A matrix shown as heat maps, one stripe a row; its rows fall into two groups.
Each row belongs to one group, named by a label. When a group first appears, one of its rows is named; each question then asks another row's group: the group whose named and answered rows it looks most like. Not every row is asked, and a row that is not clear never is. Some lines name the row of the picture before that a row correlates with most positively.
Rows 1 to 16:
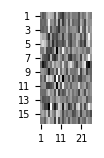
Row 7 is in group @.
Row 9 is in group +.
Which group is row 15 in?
+
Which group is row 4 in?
@
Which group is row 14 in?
@
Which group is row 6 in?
+
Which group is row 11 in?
+
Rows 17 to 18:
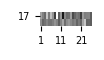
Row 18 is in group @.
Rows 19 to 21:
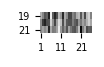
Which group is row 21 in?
+
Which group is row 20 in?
@
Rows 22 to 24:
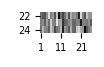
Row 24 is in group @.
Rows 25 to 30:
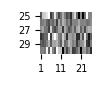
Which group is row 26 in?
+
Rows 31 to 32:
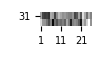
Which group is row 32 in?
@
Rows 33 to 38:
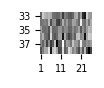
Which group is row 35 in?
@
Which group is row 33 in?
@
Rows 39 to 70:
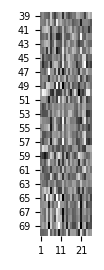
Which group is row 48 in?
+
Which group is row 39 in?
@
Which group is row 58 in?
@
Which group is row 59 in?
@
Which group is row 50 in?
@
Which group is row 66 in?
+
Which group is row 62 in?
@
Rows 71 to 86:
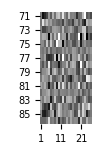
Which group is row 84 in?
@
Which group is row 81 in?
+
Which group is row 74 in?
+
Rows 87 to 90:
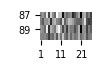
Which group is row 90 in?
+
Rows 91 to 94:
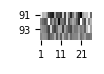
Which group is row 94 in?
+
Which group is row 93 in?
@
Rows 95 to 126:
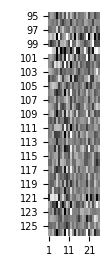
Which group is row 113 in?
+
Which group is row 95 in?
+
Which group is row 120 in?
+
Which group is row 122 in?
@
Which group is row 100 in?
@
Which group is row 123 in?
+
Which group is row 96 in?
@
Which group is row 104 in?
@
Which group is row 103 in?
@
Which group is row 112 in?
+
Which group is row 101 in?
+
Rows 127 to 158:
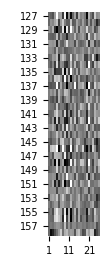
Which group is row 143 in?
+
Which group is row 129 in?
+
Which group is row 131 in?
+
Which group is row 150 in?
+
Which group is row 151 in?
+
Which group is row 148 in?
+
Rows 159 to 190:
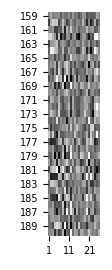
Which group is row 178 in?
+
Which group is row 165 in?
+
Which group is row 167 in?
@
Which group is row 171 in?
@
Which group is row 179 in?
+
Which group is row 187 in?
+
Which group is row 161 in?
+
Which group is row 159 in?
@
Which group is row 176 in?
@
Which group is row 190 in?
+
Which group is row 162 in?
@
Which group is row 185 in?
@
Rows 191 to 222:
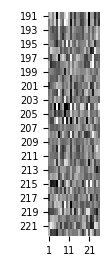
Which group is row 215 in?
@
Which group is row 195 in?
+
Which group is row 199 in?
+
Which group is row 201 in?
@
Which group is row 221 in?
@
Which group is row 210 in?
@
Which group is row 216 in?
+
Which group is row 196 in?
@
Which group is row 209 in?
@
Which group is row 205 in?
+
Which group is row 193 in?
@
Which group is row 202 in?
@
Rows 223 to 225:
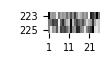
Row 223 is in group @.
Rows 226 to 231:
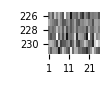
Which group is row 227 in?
@
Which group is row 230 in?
@
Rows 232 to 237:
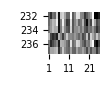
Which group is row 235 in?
@
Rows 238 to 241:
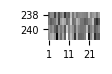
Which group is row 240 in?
+
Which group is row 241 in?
+
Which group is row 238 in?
+
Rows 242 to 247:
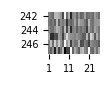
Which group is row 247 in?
+
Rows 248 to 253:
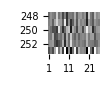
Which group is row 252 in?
+
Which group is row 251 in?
+
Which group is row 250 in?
@
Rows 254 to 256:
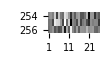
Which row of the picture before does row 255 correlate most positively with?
249
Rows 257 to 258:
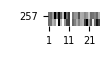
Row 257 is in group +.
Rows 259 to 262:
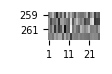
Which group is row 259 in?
+
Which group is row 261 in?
+
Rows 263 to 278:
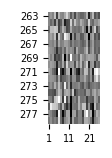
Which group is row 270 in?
+
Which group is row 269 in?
+
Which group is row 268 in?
+
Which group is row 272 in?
@
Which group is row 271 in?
@
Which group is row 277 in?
@
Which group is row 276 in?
@
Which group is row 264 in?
+
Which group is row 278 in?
@
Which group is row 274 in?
@
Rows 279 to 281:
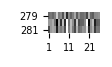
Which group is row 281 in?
+
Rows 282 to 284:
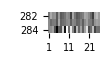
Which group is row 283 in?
@
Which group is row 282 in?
@
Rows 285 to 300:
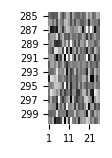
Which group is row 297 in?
@
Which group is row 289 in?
+
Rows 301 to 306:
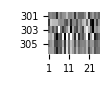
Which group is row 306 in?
+
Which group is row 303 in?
@
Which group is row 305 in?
+
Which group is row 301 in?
+
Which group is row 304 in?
+
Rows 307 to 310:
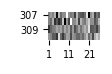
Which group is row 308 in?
+
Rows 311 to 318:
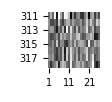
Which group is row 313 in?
+
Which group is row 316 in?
+
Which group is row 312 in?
@
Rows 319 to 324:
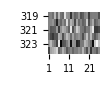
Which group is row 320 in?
+
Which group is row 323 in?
@
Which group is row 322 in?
@
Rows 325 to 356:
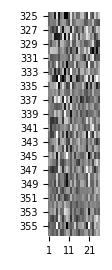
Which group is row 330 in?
@
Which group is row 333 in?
+
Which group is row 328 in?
+
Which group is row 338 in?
+
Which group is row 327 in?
@
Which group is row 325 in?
+
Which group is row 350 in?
@
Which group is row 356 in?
@
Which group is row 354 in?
@
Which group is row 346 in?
@
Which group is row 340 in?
@
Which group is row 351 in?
+
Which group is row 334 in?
@
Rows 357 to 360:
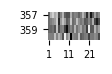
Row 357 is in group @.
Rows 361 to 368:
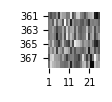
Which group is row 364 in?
+
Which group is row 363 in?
+
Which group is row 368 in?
@
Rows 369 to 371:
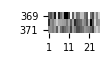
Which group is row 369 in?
+
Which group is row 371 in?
@
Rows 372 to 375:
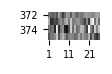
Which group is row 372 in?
@
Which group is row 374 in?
+
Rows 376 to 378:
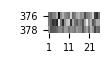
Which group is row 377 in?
@
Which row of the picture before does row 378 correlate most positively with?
373
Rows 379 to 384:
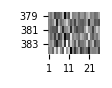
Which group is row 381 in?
@
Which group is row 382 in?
+
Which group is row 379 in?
+
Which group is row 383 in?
+
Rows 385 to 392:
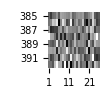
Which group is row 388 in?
@
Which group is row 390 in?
+
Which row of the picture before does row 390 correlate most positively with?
380
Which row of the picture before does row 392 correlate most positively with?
384
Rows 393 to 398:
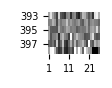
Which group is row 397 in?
+
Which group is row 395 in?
@
